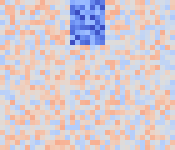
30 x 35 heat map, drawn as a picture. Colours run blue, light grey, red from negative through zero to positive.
The top middle is the ninth with the lowest average. An odd patch, lower than its surroundings, sits in the top middle. On average the colour sits 50% of the way up the scale.
